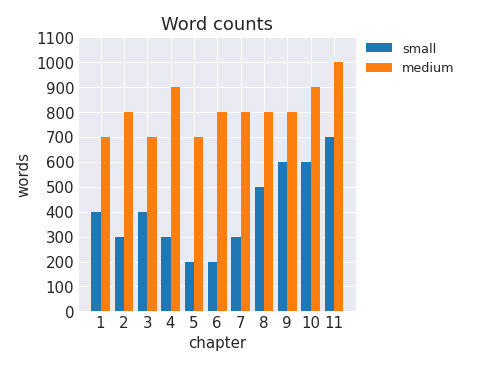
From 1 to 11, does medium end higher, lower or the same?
higher
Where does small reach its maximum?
11
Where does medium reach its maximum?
11
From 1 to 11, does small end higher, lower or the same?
higher
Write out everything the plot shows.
Title: Word counts
x-axis: chapter, ticks 1 2 3 4 5 6 7 8 9 10 11
y-axis: words, ticks 0 100 200 300 400 500 600 700 800 900 1000 1100
Legend: small, medium
Values:
small: 400 300 400 300 200 200 300 500 600 600 700
medium: 700 800 700 900 700 800 800 800 800 900 1000
